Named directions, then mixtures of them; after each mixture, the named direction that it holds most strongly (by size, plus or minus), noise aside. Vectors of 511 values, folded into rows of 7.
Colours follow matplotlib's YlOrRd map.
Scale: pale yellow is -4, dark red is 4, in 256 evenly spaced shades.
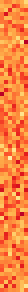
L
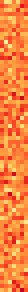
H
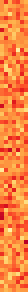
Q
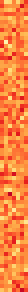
H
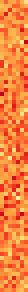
L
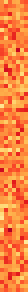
Q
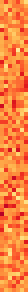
Q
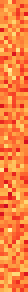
Q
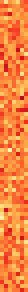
Q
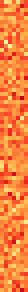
H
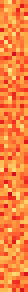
H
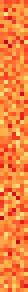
L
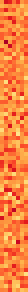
H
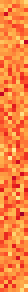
L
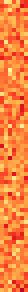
H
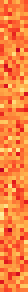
Q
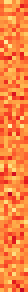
H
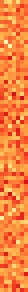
H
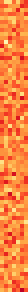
H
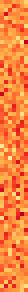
L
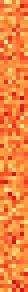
H
